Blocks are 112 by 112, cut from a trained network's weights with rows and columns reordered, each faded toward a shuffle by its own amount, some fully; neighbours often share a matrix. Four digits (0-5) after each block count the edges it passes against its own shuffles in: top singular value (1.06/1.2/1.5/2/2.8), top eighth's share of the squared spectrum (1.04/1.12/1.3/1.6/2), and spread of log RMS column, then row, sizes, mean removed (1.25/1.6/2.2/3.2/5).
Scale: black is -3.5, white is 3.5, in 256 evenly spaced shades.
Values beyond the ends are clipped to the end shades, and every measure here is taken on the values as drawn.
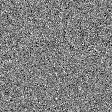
1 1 0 0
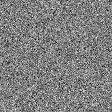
1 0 0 0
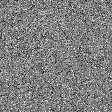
0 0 0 0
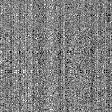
4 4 1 3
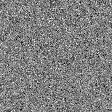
0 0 0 0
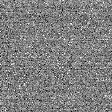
2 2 2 0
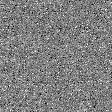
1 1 0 0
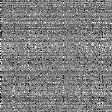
4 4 4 2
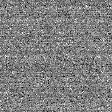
3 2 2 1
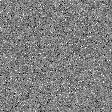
0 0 0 0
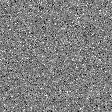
0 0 0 0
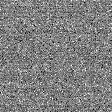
2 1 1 0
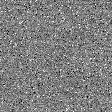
0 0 0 0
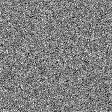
1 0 0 0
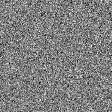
2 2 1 1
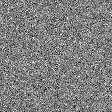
0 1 0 0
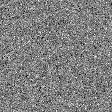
2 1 0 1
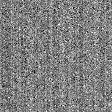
3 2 0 2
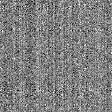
3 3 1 3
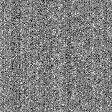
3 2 0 1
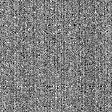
3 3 1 2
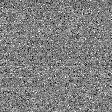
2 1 0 0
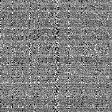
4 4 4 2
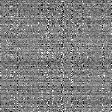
4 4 4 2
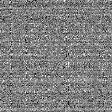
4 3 3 2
